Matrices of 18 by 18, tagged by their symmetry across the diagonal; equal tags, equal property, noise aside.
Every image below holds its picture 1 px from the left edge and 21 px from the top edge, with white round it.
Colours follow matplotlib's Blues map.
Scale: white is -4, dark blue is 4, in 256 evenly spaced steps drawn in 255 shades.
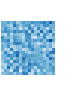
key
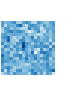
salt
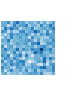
key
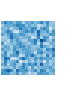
key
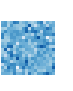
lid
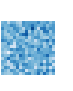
key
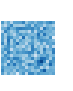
lid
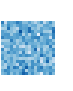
salt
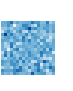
key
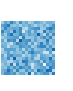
lid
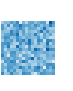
salt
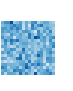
salt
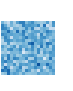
key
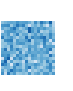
salt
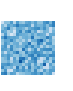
lid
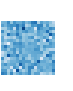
key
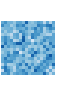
lid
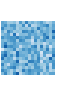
salt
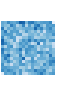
lid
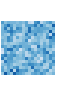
lid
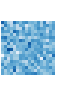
salt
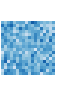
salt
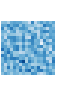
key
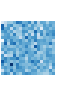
salt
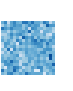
key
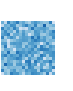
lid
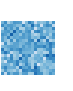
lid
